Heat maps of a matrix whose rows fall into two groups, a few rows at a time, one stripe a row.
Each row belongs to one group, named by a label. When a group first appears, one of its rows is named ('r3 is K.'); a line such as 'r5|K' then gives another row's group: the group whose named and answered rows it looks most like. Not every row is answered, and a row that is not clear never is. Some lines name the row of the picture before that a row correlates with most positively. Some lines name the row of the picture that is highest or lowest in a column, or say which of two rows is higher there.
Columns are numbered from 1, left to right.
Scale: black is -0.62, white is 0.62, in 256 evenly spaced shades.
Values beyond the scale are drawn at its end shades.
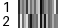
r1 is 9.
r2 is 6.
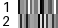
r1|9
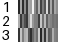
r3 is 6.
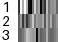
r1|6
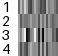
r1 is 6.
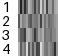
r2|6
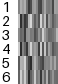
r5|6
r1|6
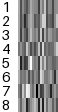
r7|9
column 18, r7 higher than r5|Yes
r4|6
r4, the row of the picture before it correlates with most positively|3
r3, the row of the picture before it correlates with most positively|4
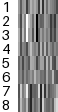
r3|9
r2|9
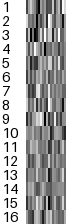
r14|6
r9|9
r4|9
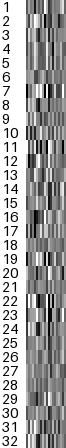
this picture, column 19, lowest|11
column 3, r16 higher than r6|No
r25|9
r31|9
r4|6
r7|9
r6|6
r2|9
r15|9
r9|9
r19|9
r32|6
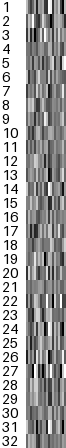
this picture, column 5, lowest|3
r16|6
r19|9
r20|6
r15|9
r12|9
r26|9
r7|9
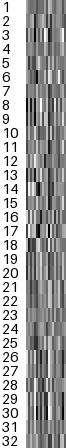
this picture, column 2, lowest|18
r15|9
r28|6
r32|9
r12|9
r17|6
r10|6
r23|6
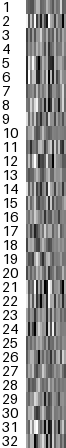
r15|6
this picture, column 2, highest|6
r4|9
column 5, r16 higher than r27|Yes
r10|6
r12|6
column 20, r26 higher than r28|Yes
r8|9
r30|6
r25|9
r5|6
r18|6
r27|6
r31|9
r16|9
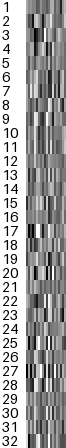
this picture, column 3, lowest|27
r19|9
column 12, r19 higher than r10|No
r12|9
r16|9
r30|6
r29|9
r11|6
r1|6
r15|9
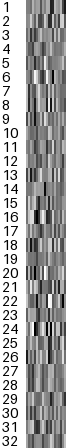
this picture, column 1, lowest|26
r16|6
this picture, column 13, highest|22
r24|6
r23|6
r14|9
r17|9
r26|9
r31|6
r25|9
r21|9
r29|6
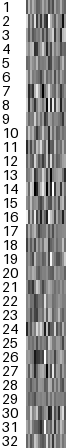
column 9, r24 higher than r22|Yes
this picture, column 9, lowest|7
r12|6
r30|9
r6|9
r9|9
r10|6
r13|6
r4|6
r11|9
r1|6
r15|9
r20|6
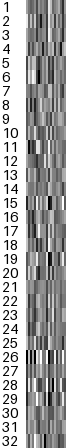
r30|6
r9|6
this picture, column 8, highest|26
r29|9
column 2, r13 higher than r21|Yes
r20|6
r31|6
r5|6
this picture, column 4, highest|6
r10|6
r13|6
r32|9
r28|6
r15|9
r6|6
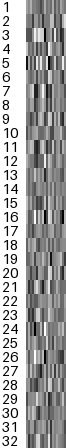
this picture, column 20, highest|2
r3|9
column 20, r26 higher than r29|Yes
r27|9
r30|6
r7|6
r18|6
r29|9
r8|6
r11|6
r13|9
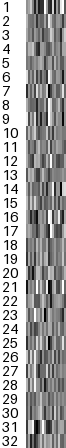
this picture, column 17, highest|16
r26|9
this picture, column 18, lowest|14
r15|9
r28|9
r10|6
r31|6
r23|9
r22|6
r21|9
